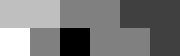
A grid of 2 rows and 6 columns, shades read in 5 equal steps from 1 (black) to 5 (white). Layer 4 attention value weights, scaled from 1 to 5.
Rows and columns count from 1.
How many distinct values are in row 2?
4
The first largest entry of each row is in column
1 1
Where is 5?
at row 2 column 1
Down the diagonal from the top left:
4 3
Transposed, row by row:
4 5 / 4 3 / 3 1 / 3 3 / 2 3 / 2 2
